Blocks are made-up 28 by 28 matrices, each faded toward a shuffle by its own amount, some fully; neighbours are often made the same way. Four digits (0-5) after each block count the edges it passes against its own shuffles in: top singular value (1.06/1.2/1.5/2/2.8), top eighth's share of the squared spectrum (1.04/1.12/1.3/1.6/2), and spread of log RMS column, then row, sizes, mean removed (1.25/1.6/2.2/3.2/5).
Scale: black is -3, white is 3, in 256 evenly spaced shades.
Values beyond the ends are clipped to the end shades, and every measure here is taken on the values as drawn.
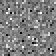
0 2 1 1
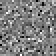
0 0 0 0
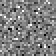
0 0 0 0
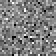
2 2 0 1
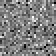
0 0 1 0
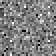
1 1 0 0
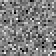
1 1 0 0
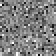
0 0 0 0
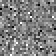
0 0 0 0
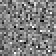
0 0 0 0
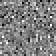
2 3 0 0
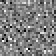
3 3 1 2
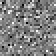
2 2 0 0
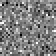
0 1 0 0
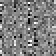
3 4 3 1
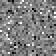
1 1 0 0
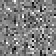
1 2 2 0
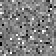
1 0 0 0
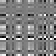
4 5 4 4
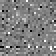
3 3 0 1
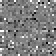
2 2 0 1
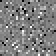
1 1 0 0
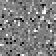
0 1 0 1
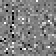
3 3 1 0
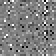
3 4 1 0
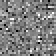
2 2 0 0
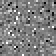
2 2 1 0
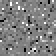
0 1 0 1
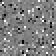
1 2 1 0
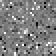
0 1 0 0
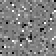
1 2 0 0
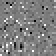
2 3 0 1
